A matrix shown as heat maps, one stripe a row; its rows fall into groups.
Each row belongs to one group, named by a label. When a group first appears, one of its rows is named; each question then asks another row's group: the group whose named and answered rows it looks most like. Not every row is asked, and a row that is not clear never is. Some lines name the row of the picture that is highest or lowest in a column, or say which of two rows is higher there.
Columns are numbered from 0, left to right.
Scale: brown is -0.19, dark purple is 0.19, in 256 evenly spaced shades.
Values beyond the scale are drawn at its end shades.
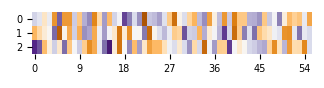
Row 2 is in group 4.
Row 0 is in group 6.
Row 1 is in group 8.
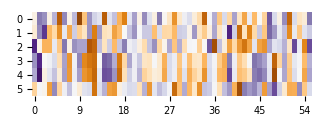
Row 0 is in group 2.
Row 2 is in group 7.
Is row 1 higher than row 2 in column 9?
No
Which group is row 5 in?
8
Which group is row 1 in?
2
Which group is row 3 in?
4
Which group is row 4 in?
4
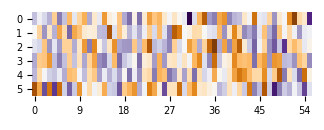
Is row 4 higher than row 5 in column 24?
Yes
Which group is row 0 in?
2
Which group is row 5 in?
8
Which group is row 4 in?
7
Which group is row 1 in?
8
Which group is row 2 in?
6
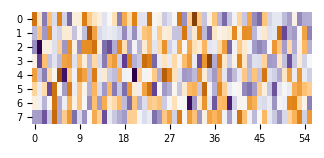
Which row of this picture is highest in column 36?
6
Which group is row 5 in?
6
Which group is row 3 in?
6
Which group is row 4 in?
2
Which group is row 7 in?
6
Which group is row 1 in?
7
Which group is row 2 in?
4
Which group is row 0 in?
8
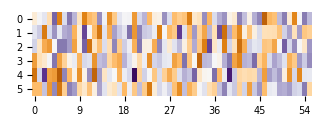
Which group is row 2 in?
7
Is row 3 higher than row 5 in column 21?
No
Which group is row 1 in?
7
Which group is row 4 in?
2
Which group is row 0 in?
8
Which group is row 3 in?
8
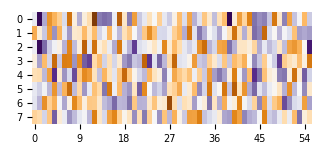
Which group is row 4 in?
8
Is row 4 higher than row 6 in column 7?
Yes
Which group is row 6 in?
7
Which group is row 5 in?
6
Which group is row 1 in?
8
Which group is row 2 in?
2
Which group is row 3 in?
6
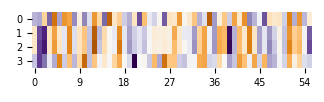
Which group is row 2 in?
2
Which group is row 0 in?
6
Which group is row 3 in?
2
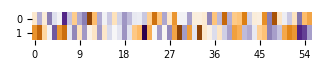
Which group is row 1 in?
8
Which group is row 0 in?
7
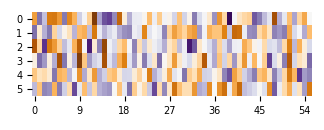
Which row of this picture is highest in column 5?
5
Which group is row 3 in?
2
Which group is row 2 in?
2
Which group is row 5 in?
6
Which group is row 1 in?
6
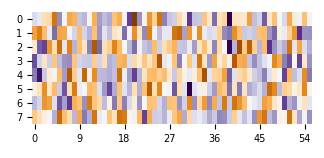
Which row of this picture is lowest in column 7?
4
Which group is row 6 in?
7
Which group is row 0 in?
4
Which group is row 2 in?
2
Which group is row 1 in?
8
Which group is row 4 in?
4
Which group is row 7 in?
8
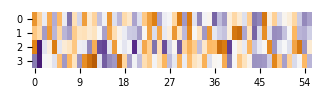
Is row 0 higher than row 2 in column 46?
No
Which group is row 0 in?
8
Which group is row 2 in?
6
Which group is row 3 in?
4
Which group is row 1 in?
8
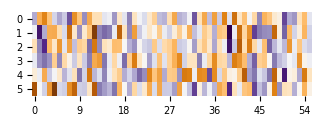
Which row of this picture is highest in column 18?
3
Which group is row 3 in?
6
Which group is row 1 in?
4
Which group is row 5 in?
4
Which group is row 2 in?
2
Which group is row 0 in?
7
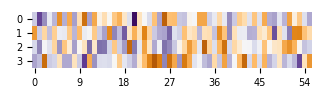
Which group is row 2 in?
6
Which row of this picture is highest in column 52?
3
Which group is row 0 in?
2
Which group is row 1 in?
6
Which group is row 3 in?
7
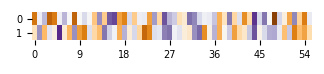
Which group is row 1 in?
6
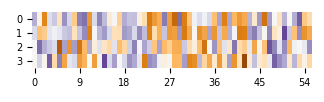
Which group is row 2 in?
2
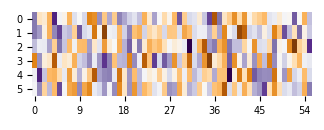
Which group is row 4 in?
4
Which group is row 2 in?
2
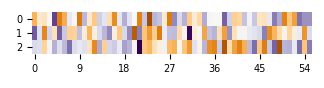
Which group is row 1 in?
4
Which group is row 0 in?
8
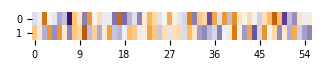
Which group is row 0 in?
7
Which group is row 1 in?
8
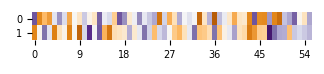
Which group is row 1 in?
2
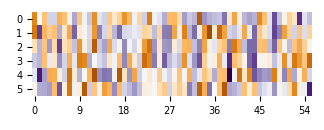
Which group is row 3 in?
6
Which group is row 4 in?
4
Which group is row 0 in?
8
